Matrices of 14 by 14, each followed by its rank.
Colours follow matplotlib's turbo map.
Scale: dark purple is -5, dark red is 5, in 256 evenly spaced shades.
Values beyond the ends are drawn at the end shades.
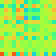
two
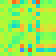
two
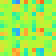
two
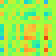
two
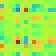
two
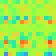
two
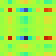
one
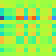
one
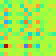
two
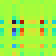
one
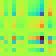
one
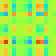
one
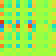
one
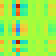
one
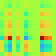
one
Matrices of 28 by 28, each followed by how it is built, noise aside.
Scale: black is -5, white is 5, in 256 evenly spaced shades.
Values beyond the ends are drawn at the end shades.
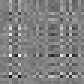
low rank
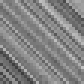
Toeplitz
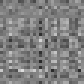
low rank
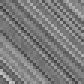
Toeplitz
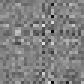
low rank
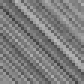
Toeplitz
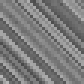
Toeplitz
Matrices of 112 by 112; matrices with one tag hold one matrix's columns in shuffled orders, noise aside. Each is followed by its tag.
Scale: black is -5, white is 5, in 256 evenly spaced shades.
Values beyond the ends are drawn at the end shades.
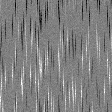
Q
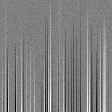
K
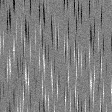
Q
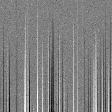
K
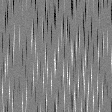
Q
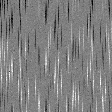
Q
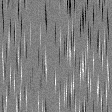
Q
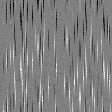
Q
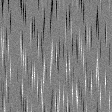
Q
